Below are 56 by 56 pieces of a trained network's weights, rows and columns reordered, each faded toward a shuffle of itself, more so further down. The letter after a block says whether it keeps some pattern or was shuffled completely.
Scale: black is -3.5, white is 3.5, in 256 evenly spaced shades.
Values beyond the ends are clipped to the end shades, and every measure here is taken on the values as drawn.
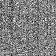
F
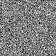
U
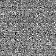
F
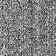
F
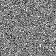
U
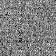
F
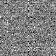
F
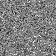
U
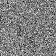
U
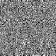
F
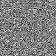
F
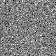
U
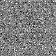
F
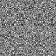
F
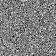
U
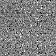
F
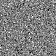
U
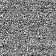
F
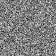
U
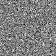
U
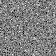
U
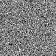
U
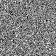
U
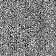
F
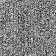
F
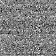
F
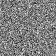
U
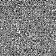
F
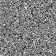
U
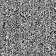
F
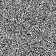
U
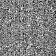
F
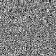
F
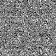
F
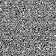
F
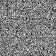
F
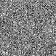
F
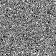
U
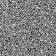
U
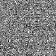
F
